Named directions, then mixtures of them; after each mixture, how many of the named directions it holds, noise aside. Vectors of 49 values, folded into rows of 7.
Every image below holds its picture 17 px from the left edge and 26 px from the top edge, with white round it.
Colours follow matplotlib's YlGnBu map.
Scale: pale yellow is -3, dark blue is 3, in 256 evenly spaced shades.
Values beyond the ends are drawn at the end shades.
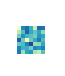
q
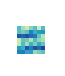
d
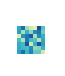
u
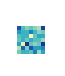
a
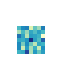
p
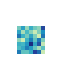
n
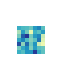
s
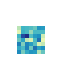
three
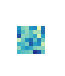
three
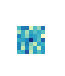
one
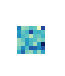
three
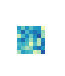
one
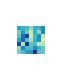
two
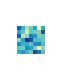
three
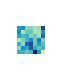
two
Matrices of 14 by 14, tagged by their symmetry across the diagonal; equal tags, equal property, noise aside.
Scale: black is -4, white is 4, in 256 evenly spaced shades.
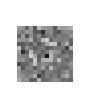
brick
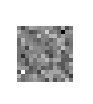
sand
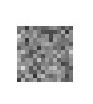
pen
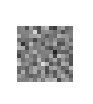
sand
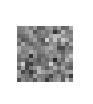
sand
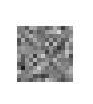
sand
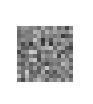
sand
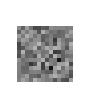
brick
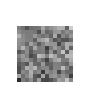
sand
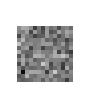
pen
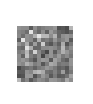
brick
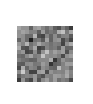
brick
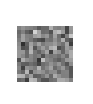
sand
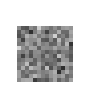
brick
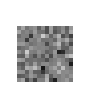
brick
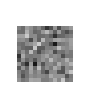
brick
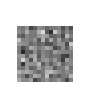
sand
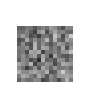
pen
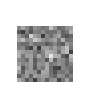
pen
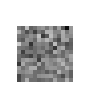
pen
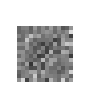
brick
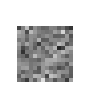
pen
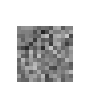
pen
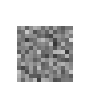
pen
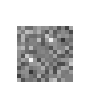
brick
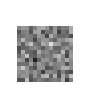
sand
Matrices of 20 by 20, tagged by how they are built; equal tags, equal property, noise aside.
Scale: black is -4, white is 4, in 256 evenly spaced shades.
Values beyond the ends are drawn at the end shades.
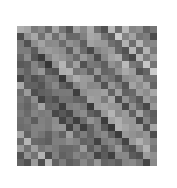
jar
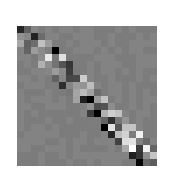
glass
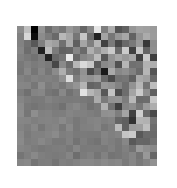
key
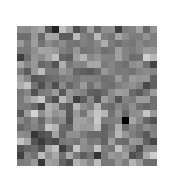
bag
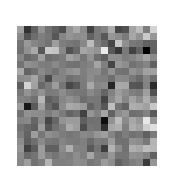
bag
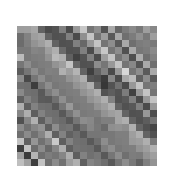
jar
